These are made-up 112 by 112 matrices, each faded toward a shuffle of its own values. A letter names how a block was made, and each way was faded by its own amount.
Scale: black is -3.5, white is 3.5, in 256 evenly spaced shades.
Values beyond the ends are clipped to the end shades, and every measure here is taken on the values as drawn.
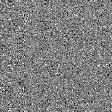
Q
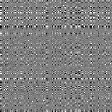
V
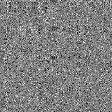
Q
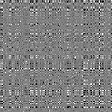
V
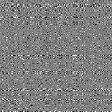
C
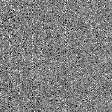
Q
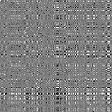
V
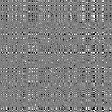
V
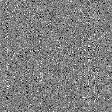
Q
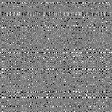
C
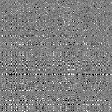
C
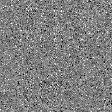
Q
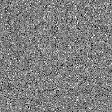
Q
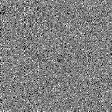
Q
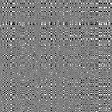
V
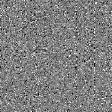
Q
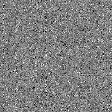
Q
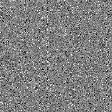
Q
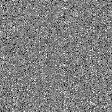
Q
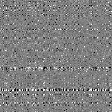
C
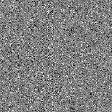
Q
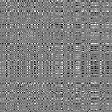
V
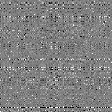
C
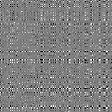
V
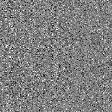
Q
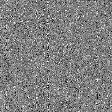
Q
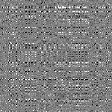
C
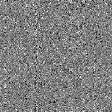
Q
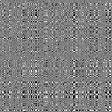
V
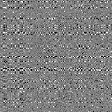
C
